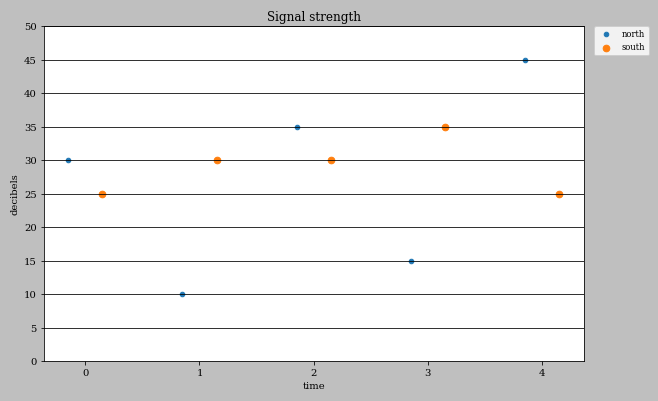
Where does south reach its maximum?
3
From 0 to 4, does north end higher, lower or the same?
higher
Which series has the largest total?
south
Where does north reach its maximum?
4
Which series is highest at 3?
south
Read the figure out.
Title: Signal strength
x-axis: time, ticks 0 1 2 3 4
y-axis: decibels, ticks 0 5 10 15 20 25 30 35 40 45 50
Legend: north, south
Values:
north: 30 10 35 15 45
south: 25 30 30 35 25
